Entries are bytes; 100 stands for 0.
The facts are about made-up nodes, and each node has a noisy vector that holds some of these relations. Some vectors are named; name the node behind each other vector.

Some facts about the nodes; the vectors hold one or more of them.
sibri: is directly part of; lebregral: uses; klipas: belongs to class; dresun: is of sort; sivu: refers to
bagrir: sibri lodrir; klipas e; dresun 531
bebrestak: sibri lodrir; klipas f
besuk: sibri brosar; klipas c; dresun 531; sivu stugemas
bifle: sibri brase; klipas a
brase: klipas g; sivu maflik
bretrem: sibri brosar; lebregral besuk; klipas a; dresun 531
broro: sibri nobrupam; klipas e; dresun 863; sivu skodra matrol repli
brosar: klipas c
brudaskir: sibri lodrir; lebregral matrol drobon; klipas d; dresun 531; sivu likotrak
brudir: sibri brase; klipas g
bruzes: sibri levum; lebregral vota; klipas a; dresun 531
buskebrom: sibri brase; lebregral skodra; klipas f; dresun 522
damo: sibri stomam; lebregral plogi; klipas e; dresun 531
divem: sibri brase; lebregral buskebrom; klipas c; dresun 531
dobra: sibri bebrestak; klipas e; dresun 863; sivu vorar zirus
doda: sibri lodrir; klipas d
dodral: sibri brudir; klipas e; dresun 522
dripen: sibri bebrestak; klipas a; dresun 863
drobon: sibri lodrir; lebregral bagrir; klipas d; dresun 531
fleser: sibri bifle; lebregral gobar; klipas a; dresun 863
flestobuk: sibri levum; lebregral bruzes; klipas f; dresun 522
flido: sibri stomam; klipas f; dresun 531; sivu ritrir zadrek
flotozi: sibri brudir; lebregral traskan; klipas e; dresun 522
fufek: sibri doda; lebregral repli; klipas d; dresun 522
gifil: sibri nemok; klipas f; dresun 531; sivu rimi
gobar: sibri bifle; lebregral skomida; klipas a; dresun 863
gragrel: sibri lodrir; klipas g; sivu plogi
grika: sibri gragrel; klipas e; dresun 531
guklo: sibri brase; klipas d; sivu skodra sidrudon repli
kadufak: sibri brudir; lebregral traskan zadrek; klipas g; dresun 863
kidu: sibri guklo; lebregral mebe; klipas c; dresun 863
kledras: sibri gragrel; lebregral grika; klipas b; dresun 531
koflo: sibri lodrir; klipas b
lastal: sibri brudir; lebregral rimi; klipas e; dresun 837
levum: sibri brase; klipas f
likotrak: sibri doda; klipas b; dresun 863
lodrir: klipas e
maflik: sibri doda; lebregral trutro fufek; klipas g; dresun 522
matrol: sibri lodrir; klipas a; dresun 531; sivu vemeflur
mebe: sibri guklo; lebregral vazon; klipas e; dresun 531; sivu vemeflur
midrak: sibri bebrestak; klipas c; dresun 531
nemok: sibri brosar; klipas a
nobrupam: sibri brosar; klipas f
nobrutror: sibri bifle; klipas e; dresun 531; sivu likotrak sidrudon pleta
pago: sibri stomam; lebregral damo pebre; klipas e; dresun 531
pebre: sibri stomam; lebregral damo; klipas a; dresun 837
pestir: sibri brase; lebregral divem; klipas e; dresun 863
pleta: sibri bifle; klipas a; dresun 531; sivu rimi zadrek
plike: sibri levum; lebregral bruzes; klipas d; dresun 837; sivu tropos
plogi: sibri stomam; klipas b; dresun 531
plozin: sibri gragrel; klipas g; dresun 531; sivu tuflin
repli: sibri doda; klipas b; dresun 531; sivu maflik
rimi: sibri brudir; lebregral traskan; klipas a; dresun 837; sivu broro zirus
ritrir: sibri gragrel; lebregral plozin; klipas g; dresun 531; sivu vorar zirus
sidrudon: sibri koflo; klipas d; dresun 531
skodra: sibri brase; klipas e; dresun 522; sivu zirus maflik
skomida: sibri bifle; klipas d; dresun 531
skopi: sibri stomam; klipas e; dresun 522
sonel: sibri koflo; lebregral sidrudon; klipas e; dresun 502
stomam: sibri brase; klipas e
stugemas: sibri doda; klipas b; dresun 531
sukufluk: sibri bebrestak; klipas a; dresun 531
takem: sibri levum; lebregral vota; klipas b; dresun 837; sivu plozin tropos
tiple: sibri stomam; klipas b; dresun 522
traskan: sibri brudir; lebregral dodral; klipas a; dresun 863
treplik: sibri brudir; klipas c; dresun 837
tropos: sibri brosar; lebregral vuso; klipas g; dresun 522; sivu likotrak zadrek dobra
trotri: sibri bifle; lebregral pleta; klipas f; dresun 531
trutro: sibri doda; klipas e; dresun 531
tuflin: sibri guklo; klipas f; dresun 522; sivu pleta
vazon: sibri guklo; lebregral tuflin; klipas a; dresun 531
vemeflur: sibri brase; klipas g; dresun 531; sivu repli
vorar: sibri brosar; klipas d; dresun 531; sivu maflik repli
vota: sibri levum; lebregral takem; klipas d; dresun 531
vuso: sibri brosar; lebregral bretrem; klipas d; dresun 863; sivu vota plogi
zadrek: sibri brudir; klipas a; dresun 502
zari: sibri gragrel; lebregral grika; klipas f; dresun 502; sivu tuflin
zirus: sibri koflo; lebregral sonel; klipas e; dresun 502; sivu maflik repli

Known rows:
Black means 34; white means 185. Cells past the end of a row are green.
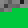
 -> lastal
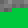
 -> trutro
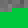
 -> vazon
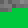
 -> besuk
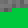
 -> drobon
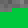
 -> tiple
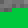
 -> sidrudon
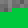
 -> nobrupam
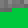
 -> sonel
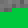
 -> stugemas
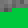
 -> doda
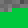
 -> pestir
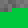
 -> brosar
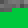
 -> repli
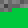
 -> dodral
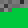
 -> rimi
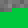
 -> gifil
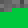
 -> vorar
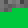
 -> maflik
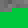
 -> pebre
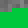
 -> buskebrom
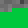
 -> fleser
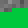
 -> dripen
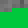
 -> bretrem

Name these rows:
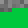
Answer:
zari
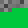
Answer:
zadrek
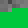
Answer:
divem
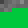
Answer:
skodra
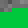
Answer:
takem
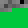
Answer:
kadufak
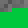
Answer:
guklo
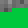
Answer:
lodrir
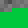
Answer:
plike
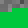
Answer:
trotri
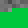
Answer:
kidu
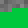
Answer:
flestobuk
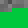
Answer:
mebe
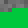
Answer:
tropos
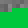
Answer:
levum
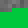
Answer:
broro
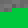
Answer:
vuso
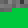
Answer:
ritrir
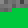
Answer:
brudaskir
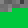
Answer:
pago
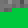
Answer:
sukufluk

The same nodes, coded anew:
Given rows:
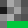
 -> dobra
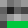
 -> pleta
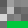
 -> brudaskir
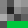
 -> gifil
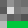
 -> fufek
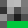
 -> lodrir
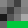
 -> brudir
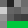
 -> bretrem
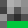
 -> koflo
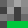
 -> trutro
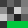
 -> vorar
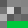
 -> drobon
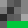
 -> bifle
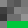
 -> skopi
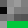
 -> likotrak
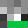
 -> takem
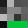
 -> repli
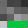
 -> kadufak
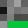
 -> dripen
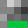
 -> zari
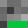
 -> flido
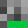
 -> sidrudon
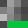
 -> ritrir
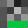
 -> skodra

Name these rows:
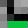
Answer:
brosar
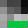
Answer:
rimi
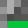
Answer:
sonel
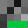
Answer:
brase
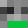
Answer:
tuflin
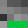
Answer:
buskebrom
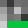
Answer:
vuso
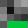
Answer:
besuk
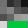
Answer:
traskan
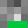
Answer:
plike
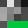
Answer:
zirus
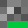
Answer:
kledras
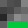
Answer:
treplik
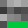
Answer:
plozin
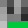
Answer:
tropos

